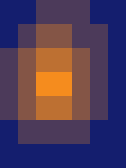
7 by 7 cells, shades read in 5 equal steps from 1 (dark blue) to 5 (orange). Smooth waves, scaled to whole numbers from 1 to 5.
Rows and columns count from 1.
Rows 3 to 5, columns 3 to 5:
4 4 3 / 5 5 3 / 4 4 3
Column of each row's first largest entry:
3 3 3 3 3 2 1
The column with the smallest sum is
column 7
